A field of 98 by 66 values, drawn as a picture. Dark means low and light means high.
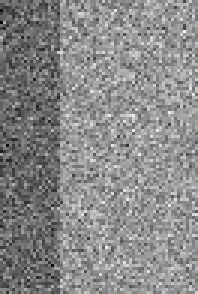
There are no regular stripes. The right part is higher, past a seam about 30% of the way across. The histogram is bell-shaped.
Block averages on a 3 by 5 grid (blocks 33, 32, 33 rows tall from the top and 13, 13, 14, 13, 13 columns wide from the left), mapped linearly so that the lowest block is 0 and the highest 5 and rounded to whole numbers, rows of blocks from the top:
02555 / 02555 / 02555
